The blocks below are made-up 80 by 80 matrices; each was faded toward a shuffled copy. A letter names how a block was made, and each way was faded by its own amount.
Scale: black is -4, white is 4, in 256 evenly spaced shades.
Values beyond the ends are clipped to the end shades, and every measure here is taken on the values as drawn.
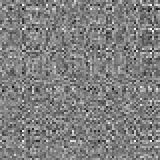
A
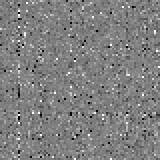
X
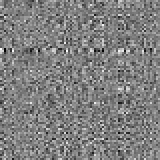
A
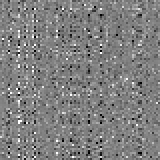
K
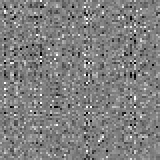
K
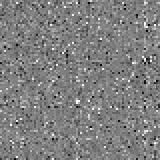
X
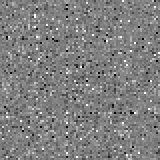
X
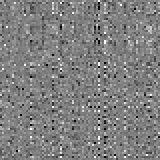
K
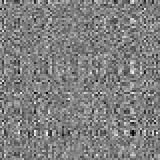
A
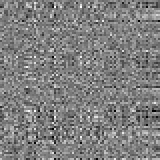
A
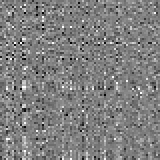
K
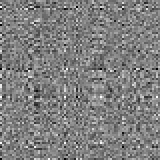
A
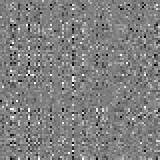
K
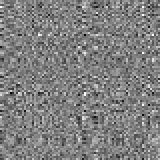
A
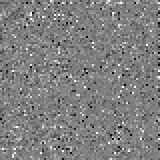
X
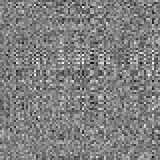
A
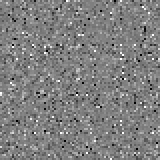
X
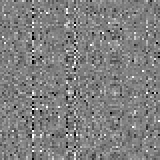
K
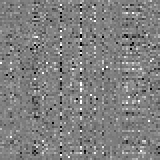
K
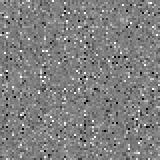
X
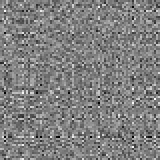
A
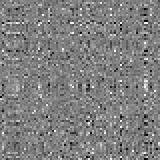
K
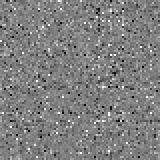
X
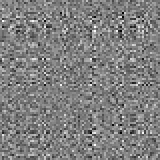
A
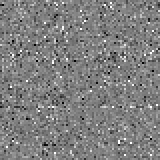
X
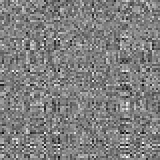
A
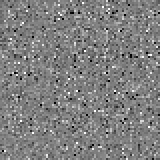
X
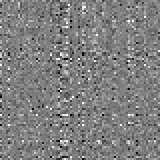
K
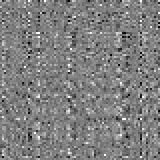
K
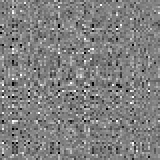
K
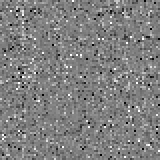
X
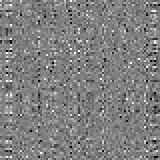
K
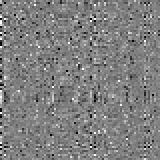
K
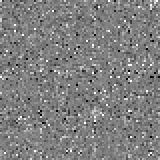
X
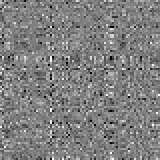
K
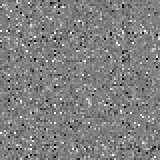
X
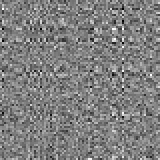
A
